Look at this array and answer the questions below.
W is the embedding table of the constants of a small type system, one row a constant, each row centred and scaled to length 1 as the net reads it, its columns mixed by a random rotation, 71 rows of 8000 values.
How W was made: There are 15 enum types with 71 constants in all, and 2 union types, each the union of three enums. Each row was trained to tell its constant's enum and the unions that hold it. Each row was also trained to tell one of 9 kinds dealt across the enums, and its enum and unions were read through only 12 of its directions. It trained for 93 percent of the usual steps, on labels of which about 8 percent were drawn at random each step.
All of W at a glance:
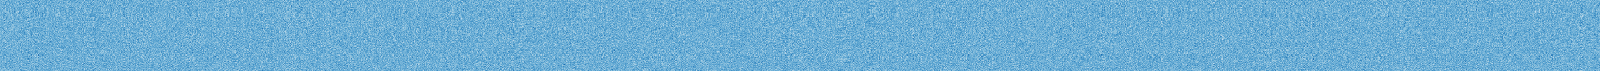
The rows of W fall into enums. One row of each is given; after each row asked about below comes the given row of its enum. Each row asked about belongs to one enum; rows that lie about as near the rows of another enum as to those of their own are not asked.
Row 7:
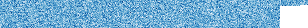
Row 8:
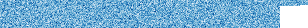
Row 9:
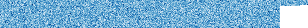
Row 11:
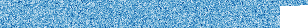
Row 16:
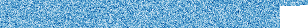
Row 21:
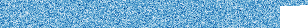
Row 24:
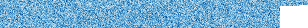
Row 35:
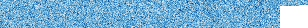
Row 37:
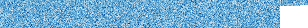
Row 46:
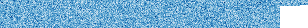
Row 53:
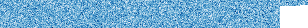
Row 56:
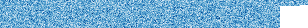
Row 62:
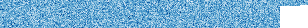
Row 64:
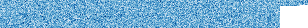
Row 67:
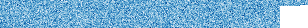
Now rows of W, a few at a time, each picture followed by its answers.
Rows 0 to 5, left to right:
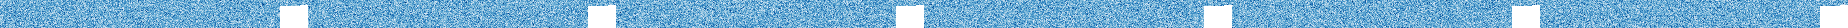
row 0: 9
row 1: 64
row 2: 46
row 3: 67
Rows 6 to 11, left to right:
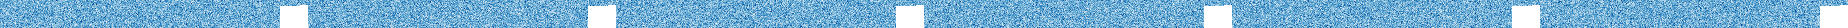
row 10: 9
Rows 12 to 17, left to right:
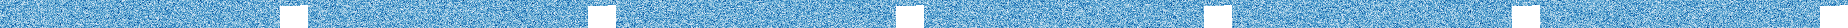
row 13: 35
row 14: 16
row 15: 9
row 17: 21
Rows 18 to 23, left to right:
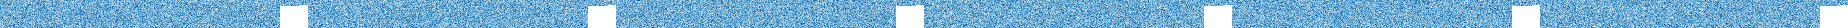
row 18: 64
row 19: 64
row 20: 37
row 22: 35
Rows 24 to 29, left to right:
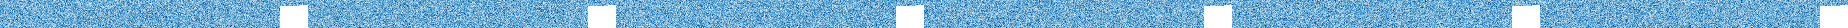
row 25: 53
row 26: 21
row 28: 16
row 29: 16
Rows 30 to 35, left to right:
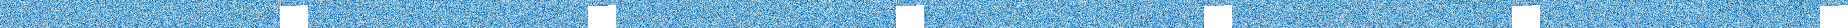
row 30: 37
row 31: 64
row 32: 37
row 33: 8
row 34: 16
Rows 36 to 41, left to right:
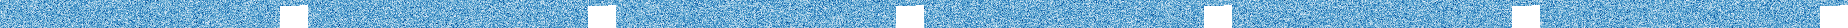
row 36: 24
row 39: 64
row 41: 62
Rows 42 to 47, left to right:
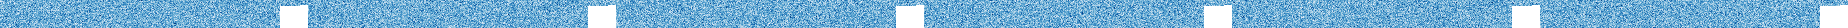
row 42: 16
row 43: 46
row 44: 37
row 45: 46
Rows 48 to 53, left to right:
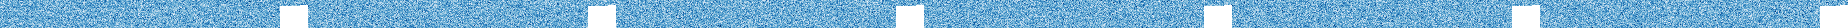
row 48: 9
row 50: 62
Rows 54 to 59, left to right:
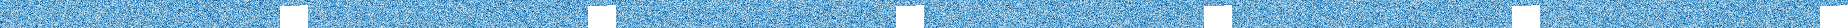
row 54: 35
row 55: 35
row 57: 8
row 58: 21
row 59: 21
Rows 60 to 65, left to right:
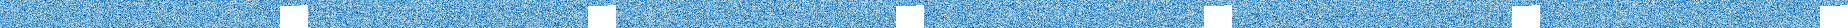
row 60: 35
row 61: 21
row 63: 46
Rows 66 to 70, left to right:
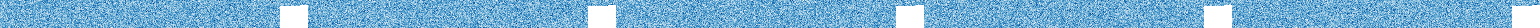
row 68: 24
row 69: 9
